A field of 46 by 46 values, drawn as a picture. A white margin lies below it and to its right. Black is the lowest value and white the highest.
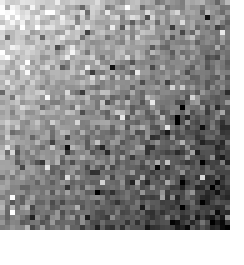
Slope: up to the top left. Ninth with the lowest average: bottom right. Mirror symmetry: none. Odd rows or columns: none. Grain: fine. Ninth with the highest average: top left.
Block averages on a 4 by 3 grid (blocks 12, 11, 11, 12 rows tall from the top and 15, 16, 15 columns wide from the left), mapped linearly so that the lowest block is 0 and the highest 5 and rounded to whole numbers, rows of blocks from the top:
543
432
321
210
